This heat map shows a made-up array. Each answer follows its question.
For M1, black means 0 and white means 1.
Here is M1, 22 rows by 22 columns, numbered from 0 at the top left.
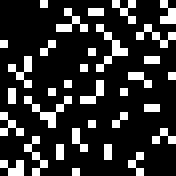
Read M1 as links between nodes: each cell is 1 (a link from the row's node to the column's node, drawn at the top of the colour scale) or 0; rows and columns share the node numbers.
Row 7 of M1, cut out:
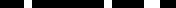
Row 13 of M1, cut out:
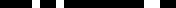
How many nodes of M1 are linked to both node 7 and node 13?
2
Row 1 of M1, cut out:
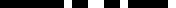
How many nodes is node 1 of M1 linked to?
5
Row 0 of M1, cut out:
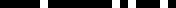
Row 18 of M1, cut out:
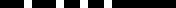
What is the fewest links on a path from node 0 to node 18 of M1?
6
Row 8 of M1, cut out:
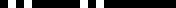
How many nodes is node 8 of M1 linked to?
4
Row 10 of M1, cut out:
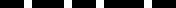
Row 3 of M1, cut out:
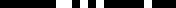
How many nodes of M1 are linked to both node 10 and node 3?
3
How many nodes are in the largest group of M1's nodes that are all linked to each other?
4
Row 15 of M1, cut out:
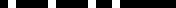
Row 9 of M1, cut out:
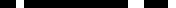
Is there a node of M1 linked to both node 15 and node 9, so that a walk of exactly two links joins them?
no
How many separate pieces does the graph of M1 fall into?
1
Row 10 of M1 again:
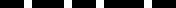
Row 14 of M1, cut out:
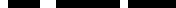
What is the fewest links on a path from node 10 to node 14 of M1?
4
